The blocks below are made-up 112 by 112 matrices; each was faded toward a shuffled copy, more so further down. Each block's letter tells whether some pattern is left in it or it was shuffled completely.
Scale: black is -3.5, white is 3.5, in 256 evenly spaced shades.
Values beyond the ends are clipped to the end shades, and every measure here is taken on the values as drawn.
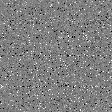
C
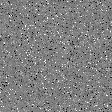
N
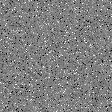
N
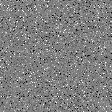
C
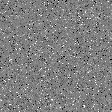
N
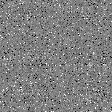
C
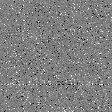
C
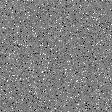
N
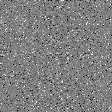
C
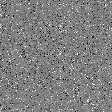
C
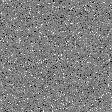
N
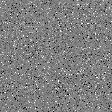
C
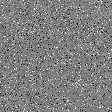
N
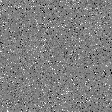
C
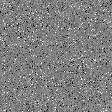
C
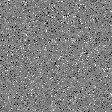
C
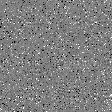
C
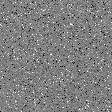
N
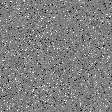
N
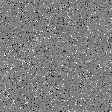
C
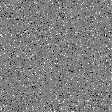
C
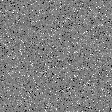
N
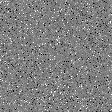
N
